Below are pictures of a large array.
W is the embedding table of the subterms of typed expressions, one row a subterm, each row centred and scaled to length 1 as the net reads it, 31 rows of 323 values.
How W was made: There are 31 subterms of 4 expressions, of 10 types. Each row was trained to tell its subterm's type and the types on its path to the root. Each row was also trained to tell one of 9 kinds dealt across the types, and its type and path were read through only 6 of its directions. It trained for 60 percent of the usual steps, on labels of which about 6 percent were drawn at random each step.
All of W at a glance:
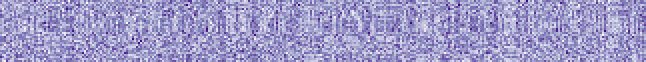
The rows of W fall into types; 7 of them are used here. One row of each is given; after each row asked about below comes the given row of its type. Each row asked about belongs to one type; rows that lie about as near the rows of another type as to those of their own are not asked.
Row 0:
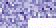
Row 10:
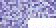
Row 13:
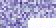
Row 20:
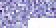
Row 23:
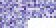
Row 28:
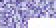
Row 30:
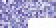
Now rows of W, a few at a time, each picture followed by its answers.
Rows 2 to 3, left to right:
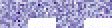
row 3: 10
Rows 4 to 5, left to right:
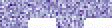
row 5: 0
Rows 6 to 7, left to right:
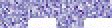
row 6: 0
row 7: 20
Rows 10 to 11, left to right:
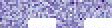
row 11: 13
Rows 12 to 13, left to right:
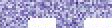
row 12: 23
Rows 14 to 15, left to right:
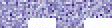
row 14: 10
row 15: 10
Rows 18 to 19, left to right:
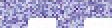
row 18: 20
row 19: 20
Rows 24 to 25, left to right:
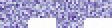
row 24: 30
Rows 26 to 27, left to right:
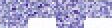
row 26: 28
